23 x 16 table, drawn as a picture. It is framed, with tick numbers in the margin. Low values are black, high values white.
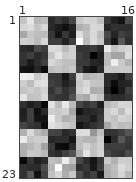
Average level on the scale: 50%. Grain: checkered. Slope: none. Ninth with the lowest average: middle right. Histogram: two levels.
